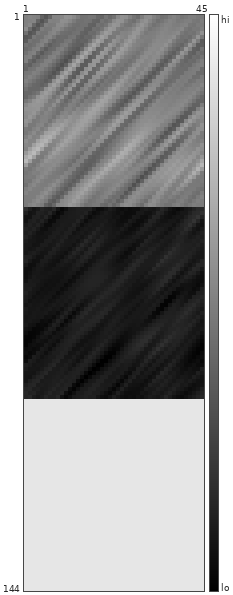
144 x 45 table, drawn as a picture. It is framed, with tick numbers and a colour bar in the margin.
It is made of 3 by 1 panels. Panel 1,1: middling, slanting up to the right. Panel 2,1: very low, slanting up to the right, faint in contrast. Panel 3,1: very high, flat.
